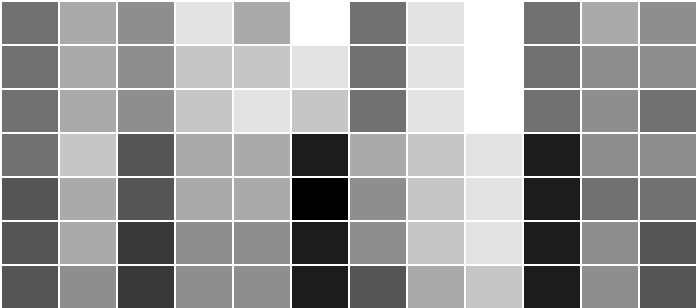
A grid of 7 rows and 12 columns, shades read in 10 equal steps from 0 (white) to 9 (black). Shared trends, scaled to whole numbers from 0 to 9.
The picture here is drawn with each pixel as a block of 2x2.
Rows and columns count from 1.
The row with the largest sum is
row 7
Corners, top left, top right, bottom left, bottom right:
5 4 6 6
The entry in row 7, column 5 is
4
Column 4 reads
1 2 2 3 3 4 4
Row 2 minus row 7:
-1 -1 -3 -2 -2 -7 -1 -2 -2 -3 0 -2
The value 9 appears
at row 5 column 6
